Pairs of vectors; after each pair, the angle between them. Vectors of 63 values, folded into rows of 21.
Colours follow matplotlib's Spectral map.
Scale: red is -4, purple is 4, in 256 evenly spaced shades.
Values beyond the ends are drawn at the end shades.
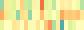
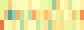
orthogonal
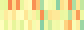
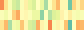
partly opposed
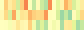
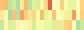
partly aligned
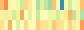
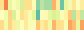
nearly parallel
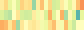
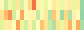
partly opposed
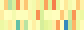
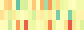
partly opposed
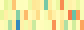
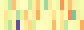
nearly parallel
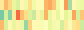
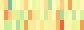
partly opposed
